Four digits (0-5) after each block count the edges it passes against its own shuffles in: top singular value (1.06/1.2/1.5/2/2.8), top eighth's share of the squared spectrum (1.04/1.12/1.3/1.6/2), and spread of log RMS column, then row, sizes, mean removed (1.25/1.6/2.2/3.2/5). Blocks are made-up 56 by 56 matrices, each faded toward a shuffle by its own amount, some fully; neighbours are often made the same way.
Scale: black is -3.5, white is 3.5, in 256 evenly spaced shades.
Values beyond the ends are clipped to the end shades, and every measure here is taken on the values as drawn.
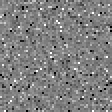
0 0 0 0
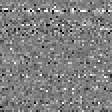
2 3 0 3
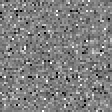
1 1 0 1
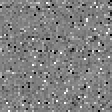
1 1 0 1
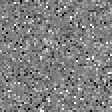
1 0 0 0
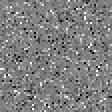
0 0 0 0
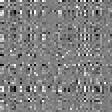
5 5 3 3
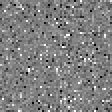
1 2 0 0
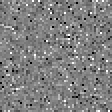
1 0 0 0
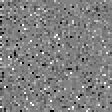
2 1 0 0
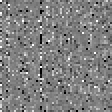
3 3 2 0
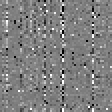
4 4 3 0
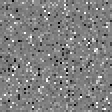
2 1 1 0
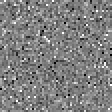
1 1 0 0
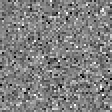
2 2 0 0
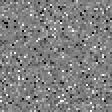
0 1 0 0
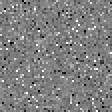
0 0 0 0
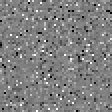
2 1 0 0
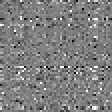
4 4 2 3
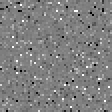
0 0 0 0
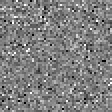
0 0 0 1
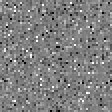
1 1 0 0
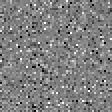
3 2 1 1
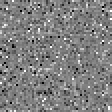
2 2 1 0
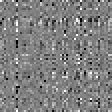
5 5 3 3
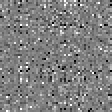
4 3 2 2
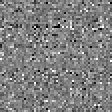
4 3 1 2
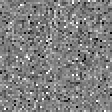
2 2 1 0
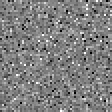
0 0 0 0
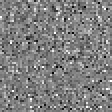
3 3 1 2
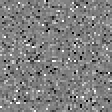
3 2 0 1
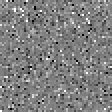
1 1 0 0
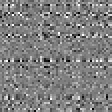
4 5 2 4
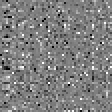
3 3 1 1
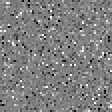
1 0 0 0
